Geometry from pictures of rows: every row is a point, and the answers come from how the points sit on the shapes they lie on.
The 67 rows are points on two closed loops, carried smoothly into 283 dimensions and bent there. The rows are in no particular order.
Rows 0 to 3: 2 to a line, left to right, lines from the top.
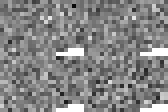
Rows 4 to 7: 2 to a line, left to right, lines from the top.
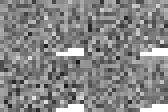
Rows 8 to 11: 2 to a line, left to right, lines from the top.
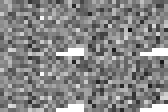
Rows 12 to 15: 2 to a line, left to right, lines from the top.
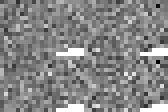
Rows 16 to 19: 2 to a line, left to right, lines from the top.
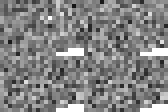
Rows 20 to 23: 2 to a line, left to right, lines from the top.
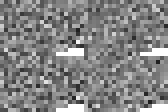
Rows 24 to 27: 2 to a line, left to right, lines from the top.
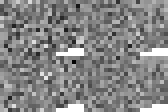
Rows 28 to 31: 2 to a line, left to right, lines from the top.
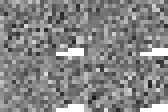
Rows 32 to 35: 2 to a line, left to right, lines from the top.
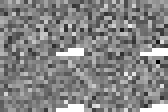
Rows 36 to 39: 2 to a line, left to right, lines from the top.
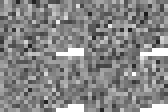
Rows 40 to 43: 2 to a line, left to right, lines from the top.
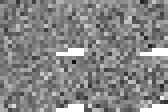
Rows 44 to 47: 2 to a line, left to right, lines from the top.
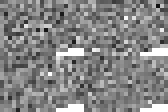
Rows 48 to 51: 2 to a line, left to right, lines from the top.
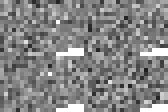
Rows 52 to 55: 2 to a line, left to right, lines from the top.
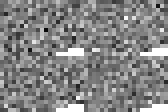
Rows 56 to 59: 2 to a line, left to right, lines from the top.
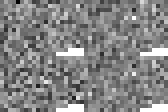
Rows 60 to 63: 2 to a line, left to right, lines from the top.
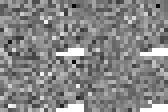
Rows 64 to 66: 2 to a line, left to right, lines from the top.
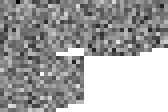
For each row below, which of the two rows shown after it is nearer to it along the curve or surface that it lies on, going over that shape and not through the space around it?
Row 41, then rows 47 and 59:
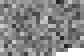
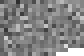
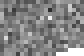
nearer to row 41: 47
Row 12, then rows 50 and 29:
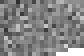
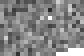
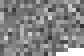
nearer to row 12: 29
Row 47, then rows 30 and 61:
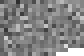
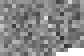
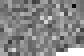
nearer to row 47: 30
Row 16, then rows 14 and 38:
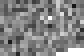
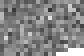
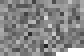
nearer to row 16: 14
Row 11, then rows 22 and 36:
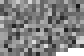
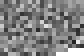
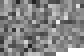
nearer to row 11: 22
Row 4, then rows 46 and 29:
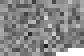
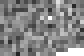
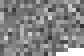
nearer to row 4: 29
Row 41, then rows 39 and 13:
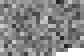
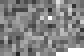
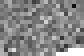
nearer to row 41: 13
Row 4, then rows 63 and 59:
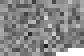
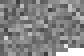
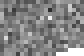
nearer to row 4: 63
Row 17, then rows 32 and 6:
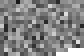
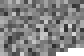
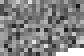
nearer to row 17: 6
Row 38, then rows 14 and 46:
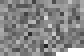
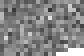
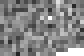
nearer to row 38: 14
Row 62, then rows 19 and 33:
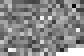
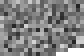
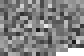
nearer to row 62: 19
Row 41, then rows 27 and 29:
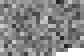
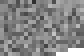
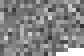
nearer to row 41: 27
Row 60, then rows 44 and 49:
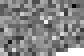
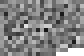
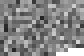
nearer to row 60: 44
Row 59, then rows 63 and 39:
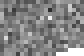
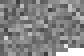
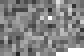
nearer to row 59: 39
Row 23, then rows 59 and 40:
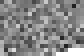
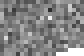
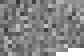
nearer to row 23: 59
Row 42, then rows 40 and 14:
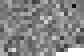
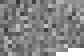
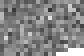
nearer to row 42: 14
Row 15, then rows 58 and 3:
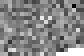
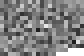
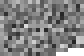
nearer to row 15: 3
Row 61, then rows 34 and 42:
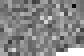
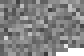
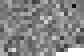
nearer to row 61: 42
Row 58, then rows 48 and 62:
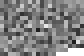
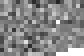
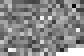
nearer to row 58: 48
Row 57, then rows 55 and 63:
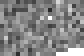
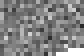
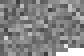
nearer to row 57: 55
